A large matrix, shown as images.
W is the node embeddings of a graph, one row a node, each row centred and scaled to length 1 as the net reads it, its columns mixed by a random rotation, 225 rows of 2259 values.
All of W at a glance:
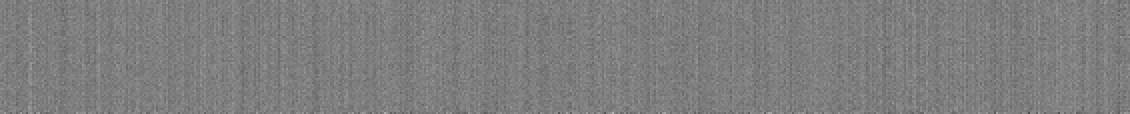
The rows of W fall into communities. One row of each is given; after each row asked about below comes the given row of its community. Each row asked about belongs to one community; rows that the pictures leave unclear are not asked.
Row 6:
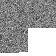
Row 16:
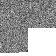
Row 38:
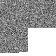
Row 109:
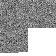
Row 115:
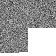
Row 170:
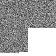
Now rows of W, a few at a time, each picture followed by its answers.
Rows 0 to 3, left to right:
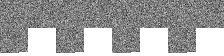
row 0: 115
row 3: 115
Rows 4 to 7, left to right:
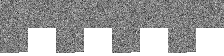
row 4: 115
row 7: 16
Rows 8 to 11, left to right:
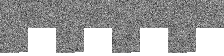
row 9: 109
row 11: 170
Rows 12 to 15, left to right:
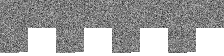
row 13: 170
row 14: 115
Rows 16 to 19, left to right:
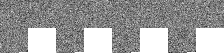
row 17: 6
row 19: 6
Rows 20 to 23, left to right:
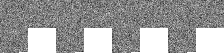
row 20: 170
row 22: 6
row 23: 6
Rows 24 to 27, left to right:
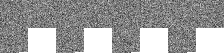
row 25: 109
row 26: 170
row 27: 38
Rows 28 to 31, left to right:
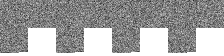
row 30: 16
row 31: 170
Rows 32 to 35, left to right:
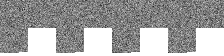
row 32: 170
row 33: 38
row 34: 6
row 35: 38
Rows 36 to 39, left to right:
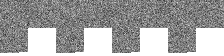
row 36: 170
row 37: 38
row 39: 115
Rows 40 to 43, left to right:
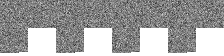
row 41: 170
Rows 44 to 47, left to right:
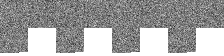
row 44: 38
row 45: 170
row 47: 38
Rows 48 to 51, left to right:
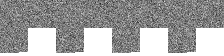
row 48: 38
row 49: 115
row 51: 38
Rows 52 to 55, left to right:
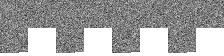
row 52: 6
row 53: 115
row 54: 6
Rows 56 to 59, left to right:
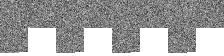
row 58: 6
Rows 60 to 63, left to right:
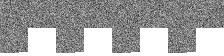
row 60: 170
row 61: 115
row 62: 16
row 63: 38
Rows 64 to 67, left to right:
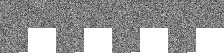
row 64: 170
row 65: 115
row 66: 16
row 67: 115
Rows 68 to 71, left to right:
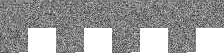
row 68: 6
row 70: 6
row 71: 38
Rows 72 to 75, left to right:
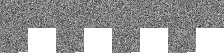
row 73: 109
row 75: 170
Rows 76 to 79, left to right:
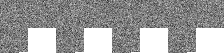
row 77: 38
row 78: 16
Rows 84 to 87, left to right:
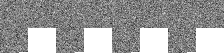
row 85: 109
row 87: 115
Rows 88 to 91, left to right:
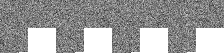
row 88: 170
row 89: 38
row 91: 38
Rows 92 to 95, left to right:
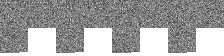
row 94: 170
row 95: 115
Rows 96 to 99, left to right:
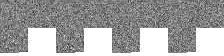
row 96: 6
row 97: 38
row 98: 38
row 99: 16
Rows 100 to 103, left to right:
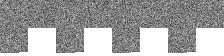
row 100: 38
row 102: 115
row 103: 170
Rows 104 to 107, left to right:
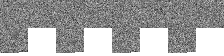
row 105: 170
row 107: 170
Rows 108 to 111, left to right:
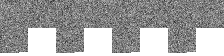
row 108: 6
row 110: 38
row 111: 115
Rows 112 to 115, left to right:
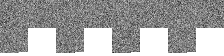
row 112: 109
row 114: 6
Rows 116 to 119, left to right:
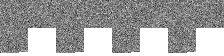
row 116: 109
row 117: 170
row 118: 16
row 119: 38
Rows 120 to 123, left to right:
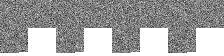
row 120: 6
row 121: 115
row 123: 6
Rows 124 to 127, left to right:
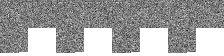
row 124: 115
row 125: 115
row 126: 115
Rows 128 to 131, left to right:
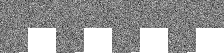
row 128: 170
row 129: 38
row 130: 170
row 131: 38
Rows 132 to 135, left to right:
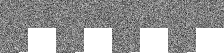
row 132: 38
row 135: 115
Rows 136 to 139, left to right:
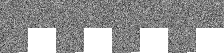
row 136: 115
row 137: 38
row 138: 115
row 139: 170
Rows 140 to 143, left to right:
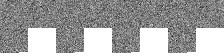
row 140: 6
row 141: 38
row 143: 115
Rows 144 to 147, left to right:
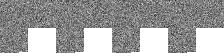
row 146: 170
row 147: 170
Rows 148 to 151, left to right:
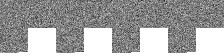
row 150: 38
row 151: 38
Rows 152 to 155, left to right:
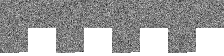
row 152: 38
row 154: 109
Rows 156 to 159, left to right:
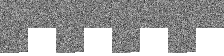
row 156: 6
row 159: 170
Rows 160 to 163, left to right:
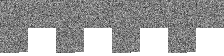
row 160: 170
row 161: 38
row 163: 170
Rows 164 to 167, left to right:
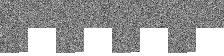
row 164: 115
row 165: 38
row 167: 115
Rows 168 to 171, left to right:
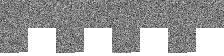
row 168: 170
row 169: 6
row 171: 115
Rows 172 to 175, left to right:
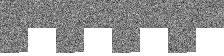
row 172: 170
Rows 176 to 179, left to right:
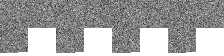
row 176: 109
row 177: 38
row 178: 115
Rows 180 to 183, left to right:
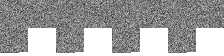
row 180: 6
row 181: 170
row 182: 115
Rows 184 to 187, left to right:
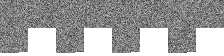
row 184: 38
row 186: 115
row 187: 6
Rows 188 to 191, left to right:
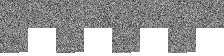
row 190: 170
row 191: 115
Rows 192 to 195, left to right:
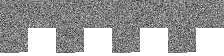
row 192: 170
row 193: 115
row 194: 16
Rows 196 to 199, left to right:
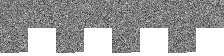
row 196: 115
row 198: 6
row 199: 109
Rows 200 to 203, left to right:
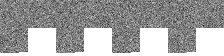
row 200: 6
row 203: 109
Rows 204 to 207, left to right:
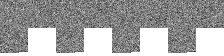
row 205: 115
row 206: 38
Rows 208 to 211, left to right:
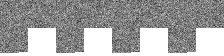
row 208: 109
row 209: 16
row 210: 16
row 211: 38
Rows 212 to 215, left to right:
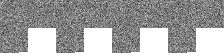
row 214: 38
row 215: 170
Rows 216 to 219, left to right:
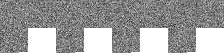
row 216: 115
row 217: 115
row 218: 38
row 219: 170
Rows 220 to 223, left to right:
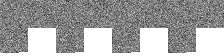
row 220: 6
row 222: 6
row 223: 6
